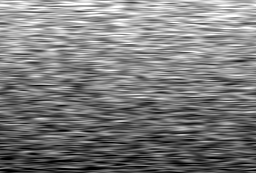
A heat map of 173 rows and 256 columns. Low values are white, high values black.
Streaks run across, left to right. The values follow a bell shape. Values rise toward the bottom.
